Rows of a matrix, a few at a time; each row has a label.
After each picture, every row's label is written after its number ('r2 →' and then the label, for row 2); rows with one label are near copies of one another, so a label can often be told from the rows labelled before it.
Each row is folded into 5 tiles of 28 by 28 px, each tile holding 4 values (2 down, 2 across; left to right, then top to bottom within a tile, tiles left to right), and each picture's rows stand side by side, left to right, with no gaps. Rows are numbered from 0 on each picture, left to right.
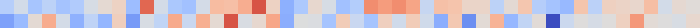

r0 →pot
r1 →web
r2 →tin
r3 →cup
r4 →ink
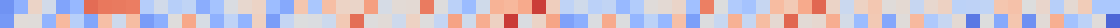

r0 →tin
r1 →pot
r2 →ink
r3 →web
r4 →pot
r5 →web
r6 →cup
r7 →cup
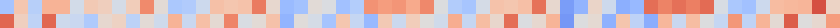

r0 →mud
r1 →web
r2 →tin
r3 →web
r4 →tin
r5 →web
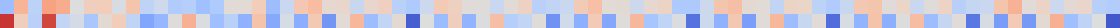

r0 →mud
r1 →pot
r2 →cup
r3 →cup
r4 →cup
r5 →cup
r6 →cup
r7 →cup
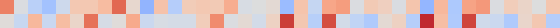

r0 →web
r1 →ink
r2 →mud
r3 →mud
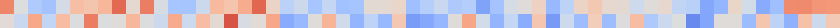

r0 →web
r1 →web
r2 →pot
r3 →pot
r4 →cup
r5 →tin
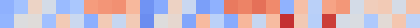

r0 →tin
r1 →tin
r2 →mud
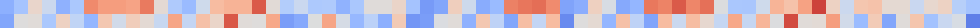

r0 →tin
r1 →web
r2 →pot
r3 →tin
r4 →tin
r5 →web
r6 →cup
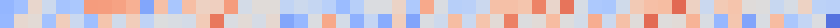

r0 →tin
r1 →ink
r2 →pot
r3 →web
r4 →web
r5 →cup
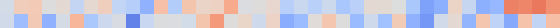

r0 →cup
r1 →ink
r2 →pot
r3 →tin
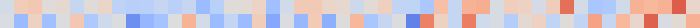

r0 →cup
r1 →pot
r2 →cup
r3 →mud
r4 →web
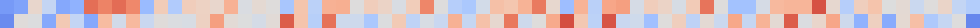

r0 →tin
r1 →ink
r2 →mud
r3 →web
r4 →mud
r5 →web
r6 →cup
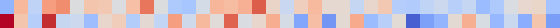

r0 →mud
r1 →web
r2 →cup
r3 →pot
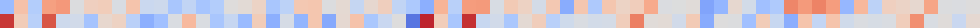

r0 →mud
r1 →pot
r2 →cup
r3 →mud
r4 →ink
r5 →tin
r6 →ink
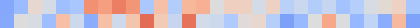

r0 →tin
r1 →mud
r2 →pot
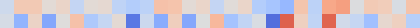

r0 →cup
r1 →cup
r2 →mud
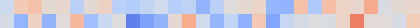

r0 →cup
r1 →pot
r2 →ink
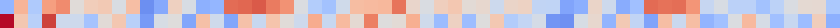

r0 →mud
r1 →tin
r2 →web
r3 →cup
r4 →tin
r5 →pot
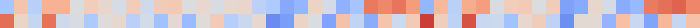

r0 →mud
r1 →cup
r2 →tin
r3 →mud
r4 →tin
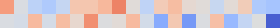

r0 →web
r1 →cup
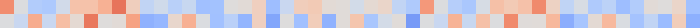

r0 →web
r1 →pot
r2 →cup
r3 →web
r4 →pot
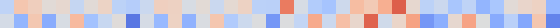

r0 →cup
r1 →cup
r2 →web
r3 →pot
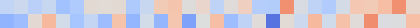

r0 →pot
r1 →cup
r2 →web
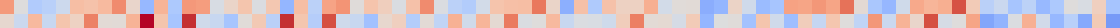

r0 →web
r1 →mud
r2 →mud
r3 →web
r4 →ink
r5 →tin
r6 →web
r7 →pot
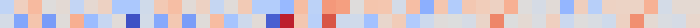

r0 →cup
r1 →cup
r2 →mud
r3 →ink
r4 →ink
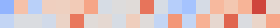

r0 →ink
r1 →web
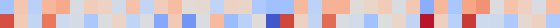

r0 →mud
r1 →cup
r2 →mud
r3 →mud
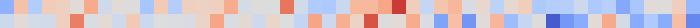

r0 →ink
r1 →ink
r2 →web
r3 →cup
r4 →pot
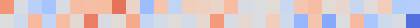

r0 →web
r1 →ink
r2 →cup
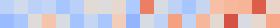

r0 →pot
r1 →web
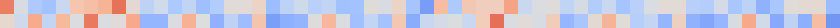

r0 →web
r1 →pot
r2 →pot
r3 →ink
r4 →pot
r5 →pot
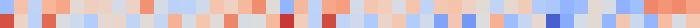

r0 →mud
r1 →web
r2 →mud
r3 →cup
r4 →tin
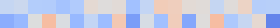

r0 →pot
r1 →cup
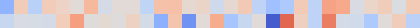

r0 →ink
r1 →cup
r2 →mud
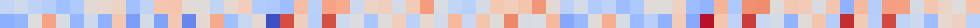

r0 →pot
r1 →cup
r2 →mud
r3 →web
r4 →pot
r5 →mud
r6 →mud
